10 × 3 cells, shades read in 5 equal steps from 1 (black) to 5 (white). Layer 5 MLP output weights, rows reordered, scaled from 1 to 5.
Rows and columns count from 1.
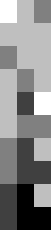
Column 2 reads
4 4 4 3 2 3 2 2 1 1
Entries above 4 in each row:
1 0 0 0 1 0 0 0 0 0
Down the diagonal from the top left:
5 4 4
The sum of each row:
12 12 11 11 11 10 9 7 7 4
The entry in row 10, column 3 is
1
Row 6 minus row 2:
0 -1 -1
